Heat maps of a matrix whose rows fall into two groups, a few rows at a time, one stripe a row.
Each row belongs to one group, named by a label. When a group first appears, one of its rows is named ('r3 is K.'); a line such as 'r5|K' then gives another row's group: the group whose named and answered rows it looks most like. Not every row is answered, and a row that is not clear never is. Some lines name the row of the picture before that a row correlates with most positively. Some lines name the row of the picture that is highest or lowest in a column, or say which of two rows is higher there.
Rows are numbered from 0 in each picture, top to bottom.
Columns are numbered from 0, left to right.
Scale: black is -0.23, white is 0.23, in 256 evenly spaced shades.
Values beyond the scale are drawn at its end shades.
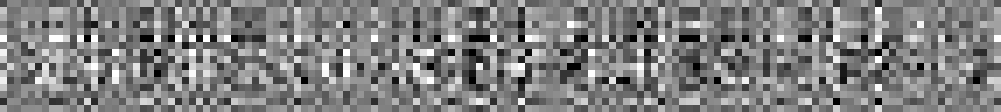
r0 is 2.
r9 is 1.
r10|1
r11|1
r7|1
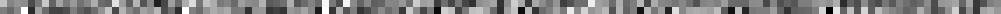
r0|1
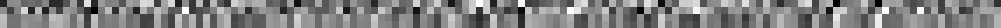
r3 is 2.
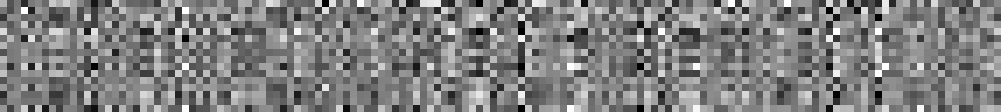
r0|1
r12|1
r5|1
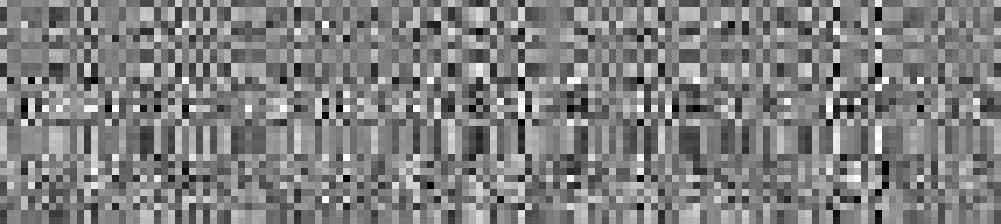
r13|1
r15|1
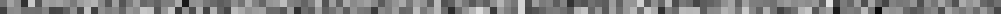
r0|1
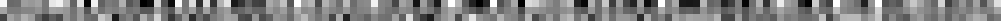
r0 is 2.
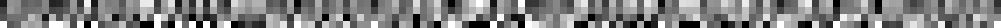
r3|2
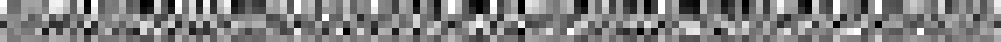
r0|2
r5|2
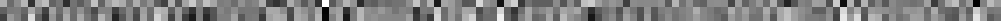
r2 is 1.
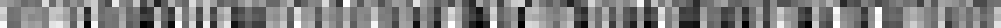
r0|1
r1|2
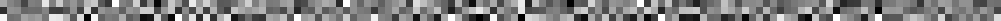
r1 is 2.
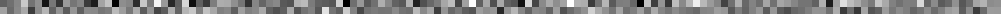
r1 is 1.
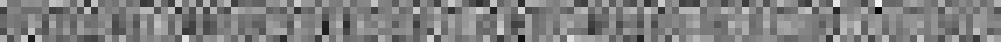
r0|2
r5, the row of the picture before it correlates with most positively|0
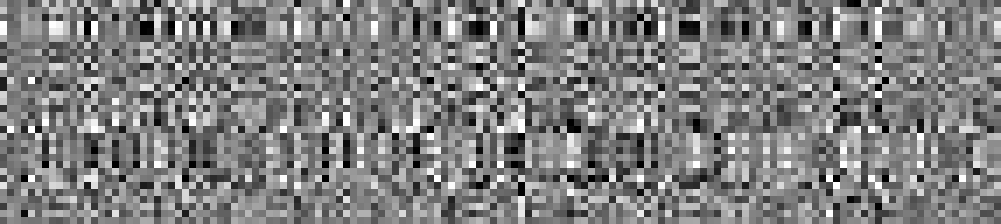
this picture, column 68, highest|12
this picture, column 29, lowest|23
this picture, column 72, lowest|21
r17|1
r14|1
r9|2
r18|1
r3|2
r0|1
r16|1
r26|2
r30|1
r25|1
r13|2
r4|2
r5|2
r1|2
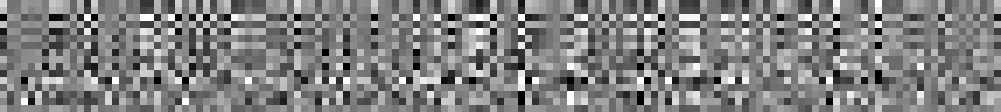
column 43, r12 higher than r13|Yes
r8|2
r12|1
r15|2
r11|1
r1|2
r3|2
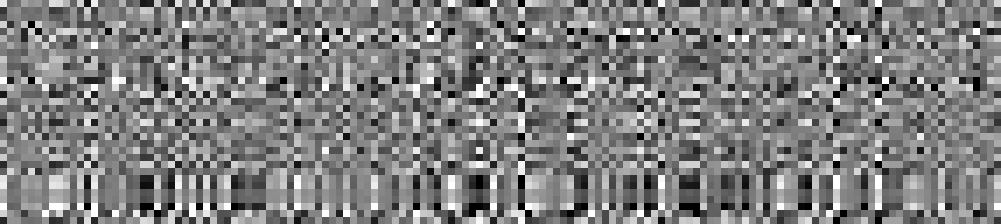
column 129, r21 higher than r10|No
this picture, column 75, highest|29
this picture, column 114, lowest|29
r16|1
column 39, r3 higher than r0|No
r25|2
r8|2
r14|2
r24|1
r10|1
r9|1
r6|1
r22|2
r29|2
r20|2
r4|1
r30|1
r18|1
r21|1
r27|2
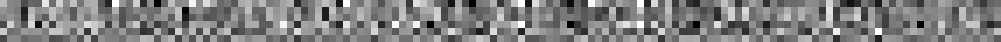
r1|1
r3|1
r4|2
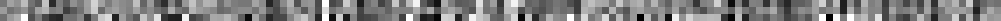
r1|1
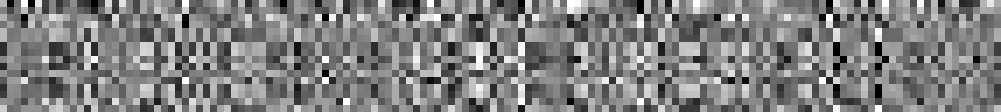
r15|2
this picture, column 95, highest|2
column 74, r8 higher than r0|Yes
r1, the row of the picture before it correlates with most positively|2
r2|1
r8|1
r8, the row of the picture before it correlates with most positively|1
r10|1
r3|1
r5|2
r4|2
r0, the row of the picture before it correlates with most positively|2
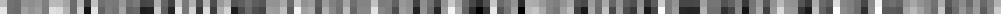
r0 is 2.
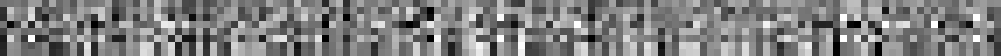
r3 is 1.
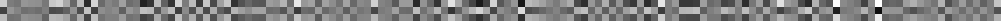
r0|2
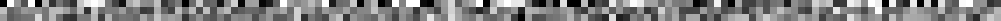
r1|2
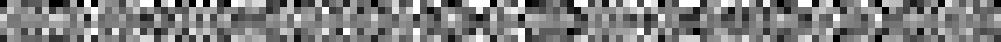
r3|2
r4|1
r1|1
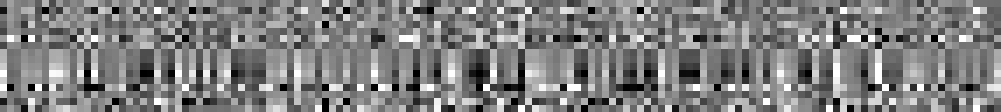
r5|1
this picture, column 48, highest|12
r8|2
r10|2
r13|2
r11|2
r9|2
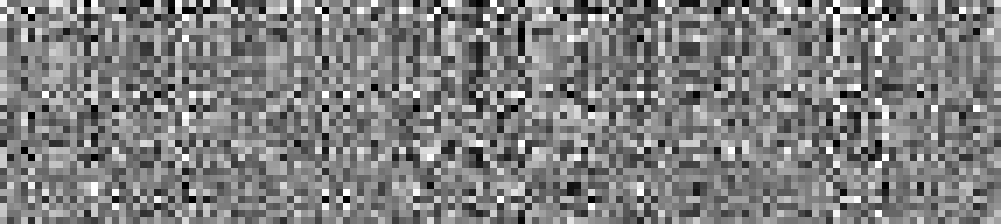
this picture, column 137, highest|1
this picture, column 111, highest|0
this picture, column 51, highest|1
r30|2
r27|1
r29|1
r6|2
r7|2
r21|1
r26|1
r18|1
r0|2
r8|1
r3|2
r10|2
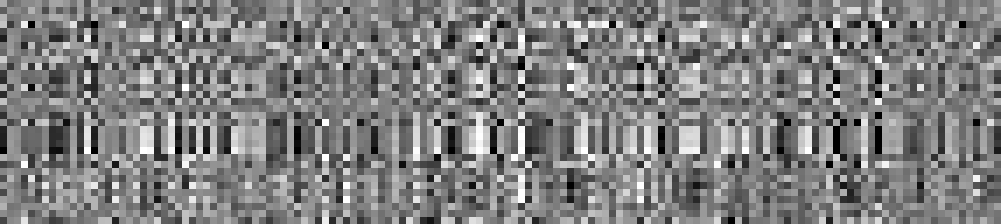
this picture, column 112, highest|6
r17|1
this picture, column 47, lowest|31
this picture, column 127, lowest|3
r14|2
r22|1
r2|2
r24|1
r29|2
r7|1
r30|1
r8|2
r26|1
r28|1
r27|1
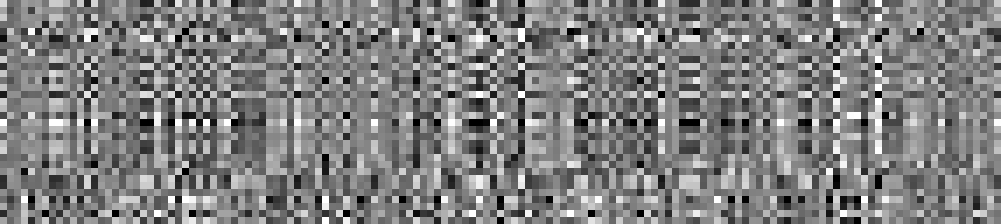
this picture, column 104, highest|24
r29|1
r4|1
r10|2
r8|2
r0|2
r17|2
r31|1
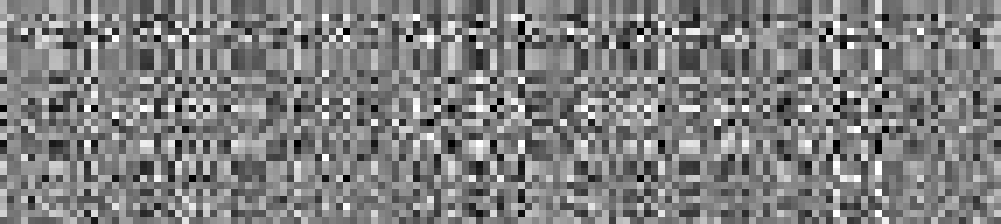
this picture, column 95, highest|5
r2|1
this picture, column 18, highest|17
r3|2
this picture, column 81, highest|4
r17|1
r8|2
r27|2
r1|2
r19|1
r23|2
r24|2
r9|2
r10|1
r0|2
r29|1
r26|1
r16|1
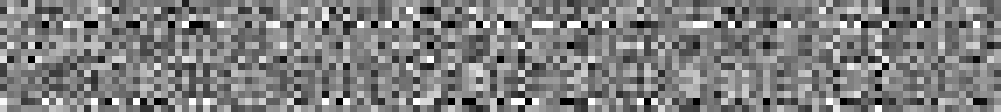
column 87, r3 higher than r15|No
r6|1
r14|1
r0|1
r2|1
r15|2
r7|2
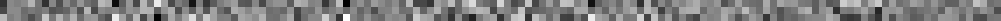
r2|1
